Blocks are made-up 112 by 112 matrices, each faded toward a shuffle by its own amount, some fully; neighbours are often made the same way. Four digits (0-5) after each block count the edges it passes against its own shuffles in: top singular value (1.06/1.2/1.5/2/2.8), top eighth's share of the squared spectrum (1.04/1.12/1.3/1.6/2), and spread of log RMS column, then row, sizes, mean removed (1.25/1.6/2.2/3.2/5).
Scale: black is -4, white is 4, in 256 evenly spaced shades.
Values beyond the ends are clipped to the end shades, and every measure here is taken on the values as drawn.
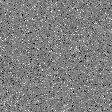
0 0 0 0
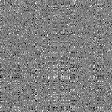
5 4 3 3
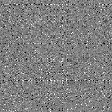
4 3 2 2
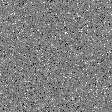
0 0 0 0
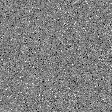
0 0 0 0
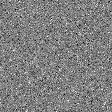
0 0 0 0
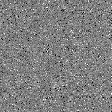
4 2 1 1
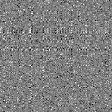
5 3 2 2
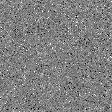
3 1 1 0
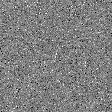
2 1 0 0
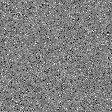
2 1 0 0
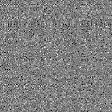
4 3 2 2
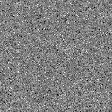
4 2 1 1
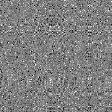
4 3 2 2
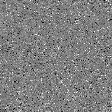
3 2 0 1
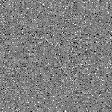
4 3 1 2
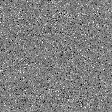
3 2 0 1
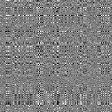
5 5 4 4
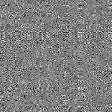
4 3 2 2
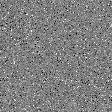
2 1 0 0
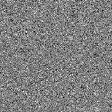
3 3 1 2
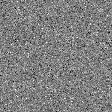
2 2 0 1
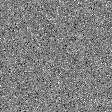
0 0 0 0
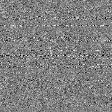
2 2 0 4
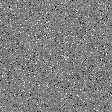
2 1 0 0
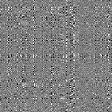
5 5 4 3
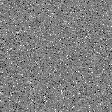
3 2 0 0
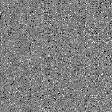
4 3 2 1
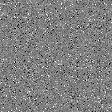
3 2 1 1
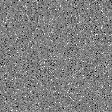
3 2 1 1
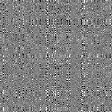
5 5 4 3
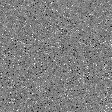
1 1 0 0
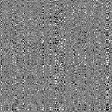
5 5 4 3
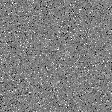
0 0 0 0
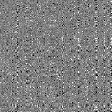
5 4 3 2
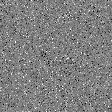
1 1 0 0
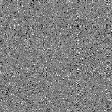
4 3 2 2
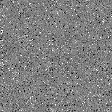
3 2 1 0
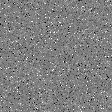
0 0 0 0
